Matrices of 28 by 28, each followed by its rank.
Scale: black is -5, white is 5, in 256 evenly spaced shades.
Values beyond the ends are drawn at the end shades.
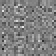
five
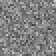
full rank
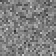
full rank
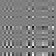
one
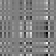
one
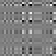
one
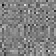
five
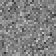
full rank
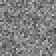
full rank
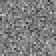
full rank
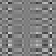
one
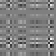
one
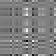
one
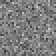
full rank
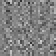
five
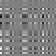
one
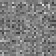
five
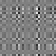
one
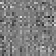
five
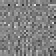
five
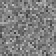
full rank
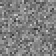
full rank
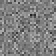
five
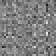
five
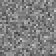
full rank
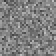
full rank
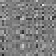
five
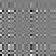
one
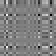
one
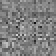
five
